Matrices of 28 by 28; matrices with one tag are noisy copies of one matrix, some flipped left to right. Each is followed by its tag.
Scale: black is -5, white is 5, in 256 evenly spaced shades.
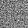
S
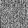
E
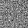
S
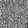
E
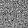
S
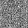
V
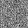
V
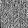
E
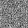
V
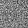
S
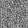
V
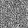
V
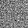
S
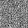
V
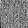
E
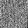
E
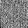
E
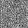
V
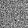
S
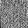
E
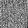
E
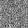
V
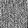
E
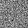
S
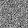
V
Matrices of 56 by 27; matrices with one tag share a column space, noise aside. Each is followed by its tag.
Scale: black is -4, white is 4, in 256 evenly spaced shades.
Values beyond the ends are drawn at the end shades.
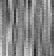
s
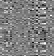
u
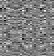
u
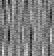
s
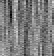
s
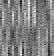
s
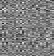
u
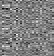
u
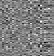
u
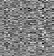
u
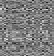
u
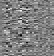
u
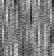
s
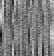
s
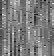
s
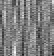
s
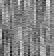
s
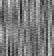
s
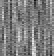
s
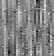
s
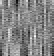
s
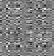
u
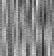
s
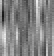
s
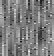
s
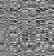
u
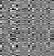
u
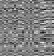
u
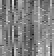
s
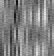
s
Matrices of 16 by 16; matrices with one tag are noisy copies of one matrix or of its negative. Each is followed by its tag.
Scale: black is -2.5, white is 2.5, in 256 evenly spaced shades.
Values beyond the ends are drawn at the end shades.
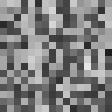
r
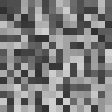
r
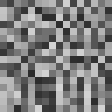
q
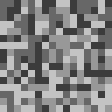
r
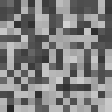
r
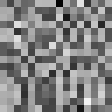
q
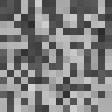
r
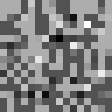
r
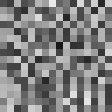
q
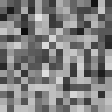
r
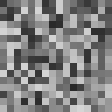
r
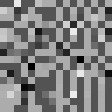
q
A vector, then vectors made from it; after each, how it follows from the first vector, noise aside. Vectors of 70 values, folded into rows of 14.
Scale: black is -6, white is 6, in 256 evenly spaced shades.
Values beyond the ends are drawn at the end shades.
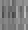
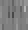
partly zeroed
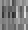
scaled up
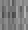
copied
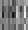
scaled up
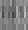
copied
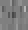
partly zeroed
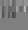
partly zeroed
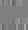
partly zeroed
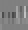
partly zeroed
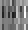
scaled up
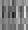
scaled up
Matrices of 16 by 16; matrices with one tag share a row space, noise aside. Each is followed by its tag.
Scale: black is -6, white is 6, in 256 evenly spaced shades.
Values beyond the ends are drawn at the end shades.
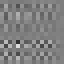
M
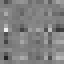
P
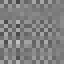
M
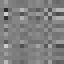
P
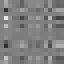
P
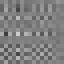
M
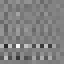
M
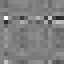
P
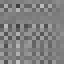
M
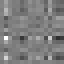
P
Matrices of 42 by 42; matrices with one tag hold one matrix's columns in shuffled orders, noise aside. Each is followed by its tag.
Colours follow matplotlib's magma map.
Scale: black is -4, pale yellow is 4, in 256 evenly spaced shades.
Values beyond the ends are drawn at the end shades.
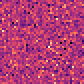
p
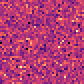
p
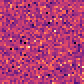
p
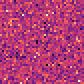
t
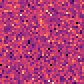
t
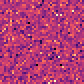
t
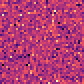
t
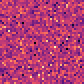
p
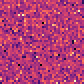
t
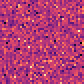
p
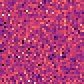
t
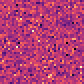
p
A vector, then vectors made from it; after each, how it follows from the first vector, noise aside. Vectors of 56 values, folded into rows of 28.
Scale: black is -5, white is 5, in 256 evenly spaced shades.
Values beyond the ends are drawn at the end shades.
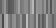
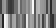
scaled up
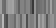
negated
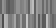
copied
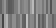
copied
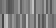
copied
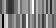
scaled up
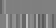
partly zeroed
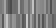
copied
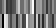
scaled up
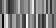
scaled up
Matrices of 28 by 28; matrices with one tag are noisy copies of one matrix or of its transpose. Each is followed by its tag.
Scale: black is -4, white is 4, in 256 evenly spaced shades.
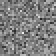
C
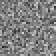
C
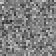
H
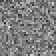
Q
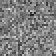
C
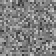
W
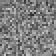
C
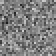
H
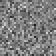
Q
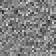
Q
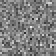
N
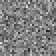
N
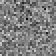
H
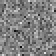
W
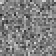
H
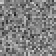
H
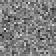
N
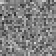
H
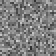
N
